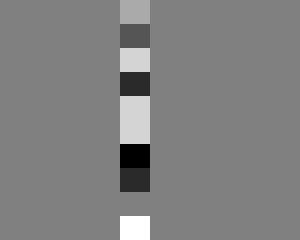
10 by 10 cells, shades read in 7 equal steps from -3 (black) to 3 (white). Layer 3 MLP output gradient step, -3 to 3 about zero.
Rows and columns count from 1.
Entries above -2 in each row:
10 10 10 9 10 10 9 9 10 10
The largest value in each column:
0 0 0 0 3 0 0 0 0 0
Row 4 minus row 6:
0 0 0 0 -4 0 0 0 0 0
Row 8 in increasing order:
-2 0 0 0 0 0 0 0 0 0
